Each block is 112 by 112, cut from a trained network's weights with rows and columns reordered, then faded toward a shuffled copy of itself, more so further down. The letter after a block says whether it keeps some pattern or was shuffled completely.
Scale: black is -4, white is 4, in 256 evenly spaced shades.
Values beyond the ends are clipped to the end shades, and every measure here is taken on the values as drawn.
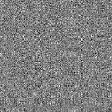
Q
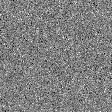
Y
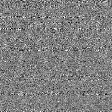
Q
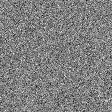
Y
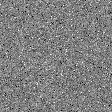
Y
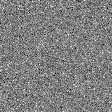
Y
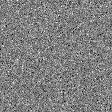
Y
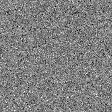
Y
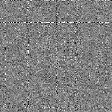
Q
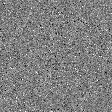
Y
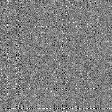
Q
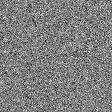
Y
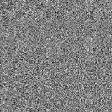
Q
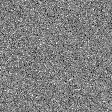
Y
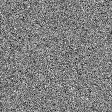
Y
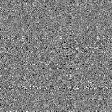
Q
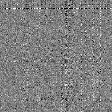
Q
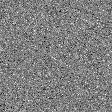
Y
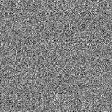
Q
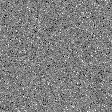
Y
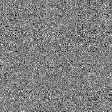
Q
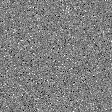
Y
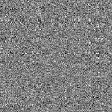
Q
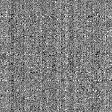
Q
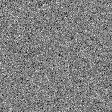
Y
